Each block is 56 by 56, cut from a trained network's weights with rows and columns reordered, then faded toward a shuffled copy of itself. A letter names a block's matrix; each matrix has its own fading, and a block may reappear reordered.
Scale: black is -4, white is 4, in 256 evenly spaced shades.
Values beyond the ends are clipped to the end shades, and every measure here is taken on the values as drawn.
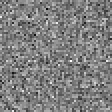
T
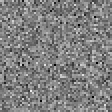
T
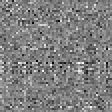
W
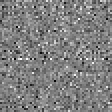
W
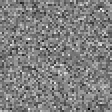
T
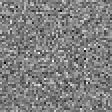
T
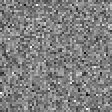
T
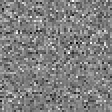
W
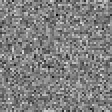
T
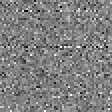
W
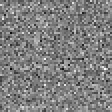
T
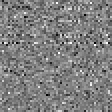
W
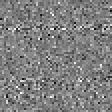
W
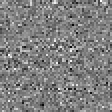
W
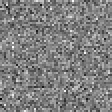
T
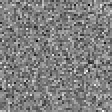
T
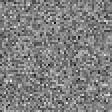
T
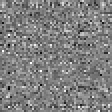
W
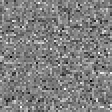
W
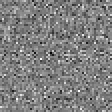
W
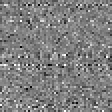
W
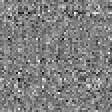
W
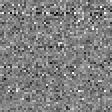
W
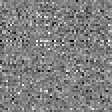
W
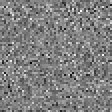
W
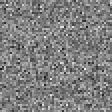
T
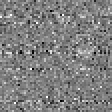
W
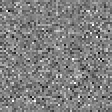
W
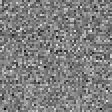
T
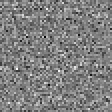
T
